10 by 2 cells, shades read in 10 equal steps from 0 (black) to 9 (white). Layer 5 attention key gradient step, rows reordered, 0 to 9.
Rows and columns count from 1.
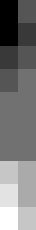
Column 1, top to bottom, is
0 0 2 3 4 4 4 7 8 9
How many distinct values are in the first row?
2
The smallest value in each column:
0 2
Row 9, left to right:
8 6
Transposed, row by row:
0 0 2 3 4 4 4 7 8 9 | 3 2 3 4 4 4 4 6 6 7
